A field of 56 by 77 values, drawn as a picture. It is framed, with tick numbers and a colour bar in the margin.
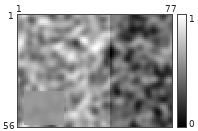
Lone odd cells: none. Calmest part: bottom left. Histogram: bell-shaped. Stripes: none. Seam: vertical, 60% of the way across, the left part higher. Grain: blotchy. Odd patch: calmer, in the bottom left.
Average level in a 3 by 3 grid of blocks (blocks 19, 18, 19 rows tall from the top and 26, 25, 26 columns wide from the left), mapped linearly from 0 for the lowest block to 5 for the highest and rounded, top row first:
551
441
440
